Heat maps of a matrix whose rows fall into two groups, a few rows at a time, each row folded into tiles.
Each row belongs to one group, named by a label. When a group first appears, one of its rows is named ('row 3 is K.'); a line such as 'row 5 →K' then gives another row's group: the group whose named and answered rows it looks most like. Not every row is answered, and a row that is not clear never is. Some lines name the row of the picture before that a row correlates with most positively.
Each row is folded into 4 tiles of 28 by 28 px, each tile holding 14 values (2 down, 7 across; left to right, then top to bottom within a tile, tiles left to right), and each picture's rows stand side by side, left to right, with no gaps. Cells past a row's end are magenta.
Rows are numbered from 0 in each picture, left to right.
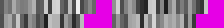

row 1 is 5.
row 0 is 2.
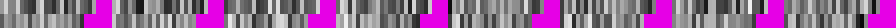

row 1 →5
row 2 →2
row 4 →2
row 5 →2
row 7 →2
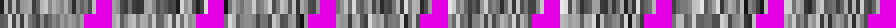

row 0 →2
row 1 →5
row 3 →5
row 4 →5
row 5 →5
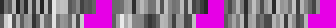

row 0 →2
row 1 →2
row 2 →2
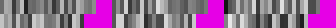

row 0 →5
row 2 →2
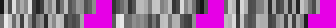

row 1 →2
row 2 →5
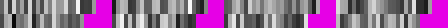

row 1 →2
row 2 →2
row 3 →5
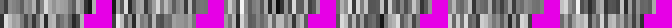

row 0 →2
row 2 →5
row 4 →5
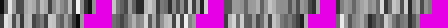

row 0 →2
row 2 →2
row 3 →2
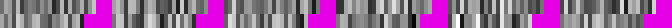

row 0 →5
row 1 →5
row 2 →2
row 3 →2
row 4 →2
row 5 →5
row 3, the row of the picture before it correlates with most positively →3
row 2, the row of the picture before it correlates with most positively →0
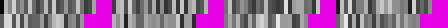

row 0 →2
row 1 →5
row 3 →2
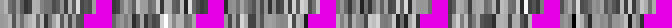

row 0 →5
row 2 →5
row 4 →2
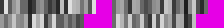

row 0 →5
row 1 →2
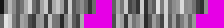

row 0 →2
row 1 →2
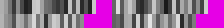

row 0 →5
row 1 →5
